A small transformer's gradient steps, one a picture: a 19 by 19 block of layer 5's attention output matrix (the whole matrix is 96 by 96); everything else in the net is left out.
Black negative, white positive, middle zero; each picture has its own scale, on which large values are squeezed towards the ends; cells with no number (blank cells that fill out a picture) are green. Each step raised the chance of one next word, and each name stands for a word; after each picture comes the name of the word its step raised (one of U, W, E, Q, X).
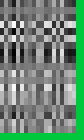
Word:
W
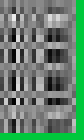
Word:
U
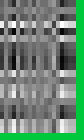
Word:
W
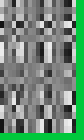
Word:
W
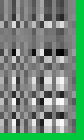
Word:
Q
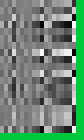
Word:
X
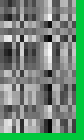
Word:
W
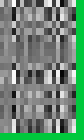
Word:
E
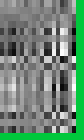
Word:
Q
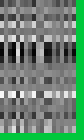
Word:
W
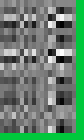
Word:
X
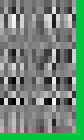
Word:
U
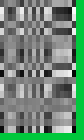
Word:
E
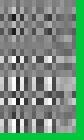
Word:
Q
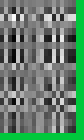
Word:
U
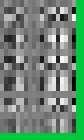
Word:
U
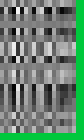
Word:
E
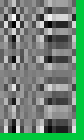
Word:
X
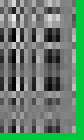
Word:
U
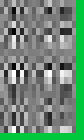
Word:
E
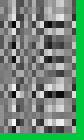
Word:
X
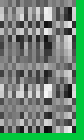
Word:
E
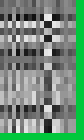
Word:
W
